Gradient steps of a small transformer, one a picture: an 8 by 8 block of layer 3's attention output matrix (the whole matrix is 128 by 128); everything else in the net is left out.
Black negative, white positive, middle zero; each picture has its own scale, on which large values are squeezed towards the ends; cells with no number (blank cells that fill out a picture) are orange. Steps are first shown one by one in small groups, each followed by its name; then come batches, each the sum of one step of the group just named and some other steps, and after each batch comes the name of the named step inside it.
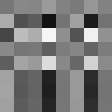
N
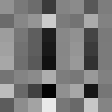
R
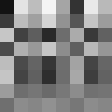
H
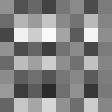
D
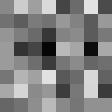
R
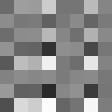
N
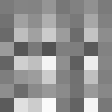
D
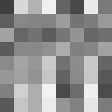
H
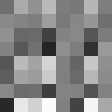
R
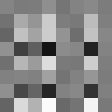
D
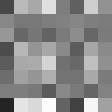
H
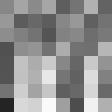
R
